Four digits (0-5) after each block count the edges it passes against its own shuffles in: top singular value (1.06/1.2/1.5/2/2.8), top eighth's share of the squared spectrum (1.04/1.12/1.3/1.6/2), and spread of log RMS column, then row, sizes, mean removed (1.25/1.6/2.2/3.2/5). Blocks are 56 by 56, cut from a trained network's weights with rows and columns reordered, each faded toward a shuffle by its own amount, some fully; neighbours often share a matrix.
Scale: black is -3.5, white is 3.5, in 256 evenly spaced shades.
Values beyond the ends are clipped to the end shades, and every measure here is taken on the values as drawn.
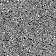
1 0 0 0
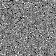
0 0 0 0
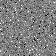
0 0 0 0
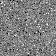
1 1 0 0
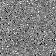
1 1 0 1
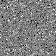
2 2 0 1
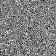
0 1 0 0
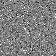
0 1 0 0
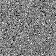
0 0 0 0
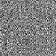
3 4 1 2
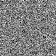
2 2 0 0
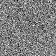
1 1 0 0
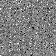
2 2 0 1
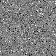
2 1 0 0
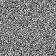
2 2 0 1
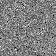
0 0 0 0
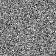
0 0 0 0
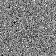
1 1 0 0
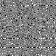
4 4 0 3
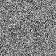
2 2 0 1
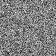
0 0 0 0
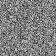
2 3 0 0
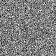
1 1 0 0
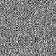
4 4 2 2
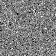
0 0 0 0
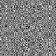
4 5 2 2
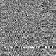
3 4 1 2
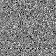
3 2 0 1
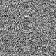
3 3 1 1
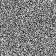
0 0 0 0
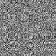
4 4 2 1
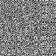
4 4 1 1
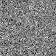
2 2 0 0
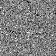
2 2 0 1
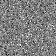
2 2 0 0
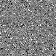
2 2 0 1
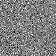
1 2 0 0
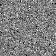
1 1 0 0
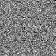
3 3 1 1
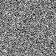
1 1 0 0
